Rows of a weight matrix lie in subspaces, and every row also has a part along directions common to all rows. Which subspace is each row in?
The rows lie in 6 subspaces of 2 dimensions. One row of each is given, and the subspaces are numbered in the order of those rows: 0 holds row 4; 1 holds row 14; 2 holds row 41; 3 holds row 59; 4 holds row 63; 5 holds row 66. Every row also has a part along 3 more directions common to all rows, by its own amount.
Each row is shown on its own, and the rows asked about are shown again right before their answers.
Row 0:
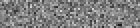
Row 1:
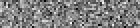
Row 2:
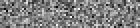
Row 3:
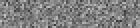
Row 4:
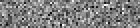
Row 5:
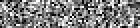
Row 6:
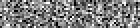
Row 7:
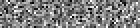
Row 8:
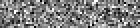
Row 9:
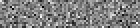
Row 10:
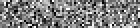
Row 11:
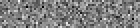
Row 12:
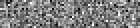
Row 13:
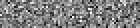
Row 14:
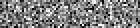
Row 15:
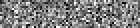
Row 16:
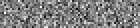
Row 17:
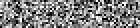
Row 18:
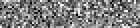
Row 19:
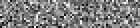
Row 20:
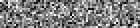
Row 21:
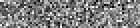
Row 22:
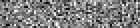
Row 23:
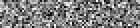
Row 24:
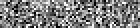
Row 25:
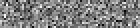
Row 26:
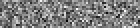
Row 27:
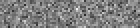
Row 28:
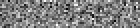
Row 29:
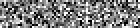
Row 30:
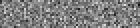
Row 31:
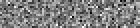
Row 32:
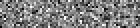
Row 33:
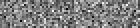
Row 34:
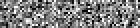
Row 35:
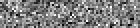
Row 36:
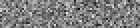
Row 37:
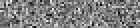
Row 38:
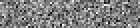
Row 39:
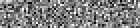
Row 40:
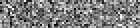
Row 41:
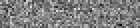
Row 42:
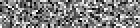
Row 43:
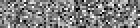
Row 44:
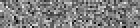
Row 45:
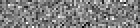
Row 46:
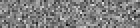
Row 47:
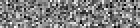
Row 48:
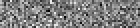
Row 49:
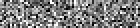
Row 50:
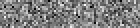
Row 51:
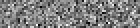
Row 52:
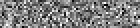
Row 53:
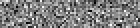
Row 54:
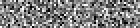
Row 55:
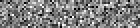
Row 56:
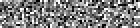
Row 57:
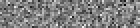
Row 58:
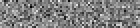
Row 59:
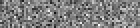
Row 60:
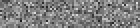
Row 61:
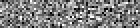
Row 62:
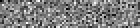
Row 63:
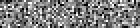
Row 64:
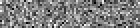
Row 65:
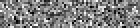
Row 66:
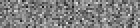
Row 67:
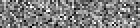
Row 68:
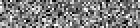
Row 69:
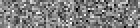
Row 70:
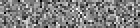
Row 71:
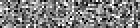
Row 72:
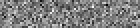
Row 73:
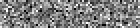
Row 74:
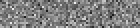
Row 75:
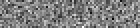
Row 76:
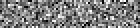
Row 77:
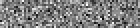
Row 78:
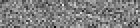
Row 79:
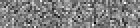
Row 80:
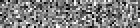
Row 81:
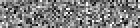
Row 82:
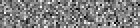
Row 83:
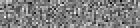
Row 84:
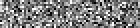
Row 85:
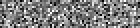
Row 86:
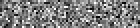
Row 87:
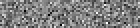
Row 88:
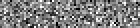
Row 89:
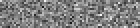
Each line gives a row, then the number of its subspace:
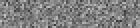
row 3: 2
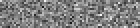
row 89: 1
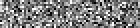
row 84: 3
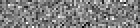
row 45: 3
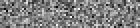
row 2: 2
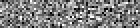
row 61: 0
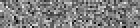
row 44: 4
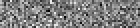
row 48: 3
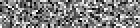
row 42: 2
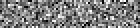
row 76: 3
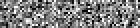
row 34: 3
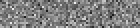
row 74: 1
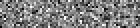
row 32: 2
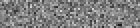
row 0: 2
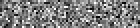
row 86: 0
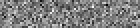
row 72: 0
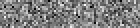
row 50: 4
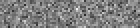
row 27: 5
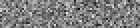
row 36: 2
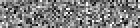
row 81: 3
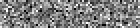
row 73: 2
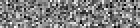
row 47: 1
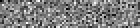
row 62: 1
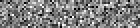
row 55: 0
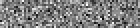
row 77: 3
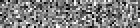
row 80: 1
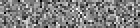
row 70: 5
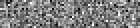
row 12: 4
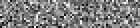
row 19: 3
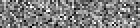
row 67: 4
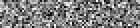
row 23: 2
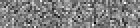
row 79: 4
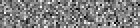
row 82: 5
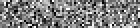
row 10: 1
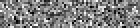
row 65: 4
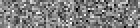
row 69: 5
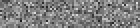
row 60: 4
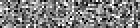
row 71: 5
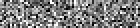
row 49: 3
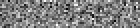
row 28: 1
